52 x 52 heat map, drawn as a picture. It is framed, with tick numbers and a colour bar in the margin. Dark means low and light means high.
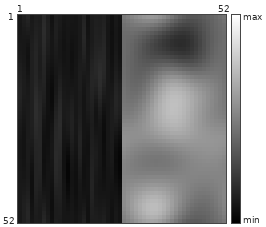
The table splits into one row of 2 panels. Panel 1,1: very low, streaked downward, faint in contrast. Panel 1,2: middling, smooth, strong in contrast.
